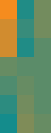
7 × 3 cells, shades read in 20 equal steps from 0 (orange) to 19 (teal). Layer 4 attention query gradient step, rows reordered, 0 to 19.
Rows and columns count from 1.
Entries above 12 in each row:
1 1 2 2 2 2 1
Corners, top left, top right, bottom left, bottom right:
0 11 19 12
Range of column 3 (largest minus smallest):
2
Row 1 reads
0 18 11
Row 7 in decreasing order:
19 12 10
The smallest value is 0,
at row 1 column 1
